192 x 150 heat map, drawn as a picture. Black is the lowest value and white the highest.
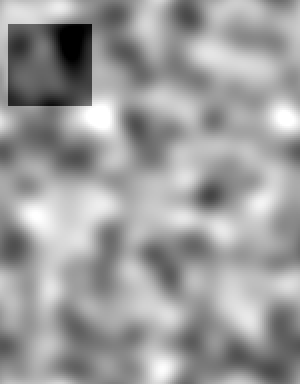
The top left is the ninth with the lowest average. On average the colour sits 60% of the way up the scale. The halves do not mirror each other. Values change most from cell to cell in the top left. In the top left lies a patch that is lower than the rest.
